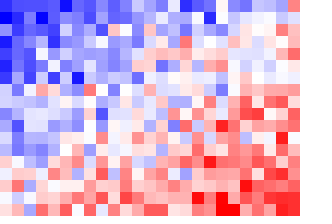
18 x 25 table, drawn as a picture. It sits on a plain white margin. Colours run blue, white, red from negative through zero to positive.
Values rise toward the bottom right. The halves do not mirror each other. The bottom right is the ninth with the highest average. No regular stripes run through it. The top left is the ninth with the lowest average. No single row or column stands out from its neighbours.
